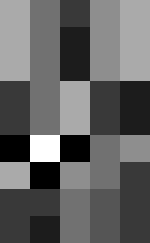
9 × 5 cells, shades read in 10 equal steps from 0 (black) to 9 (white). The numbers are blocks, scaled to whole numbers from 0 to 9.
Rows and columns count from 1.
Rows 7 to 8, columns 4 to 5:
4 2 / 3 2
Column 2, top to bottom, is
4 4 4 4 4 9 0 2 1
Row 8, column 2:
2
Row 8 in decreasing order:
4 3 2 2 2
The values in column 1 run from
0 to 6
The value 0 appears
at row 6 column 1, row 6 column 3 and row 7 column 2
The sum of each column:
32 32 29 33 31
